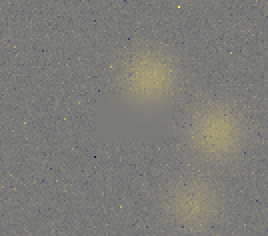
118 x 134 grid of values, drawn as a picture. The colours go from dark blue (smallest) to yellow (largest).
Mirror symmetry: none. Odd patch: calmer, in the centre. Bumps: three. Odd rows or columns: none. Stripes: none. Calmest part: centre.
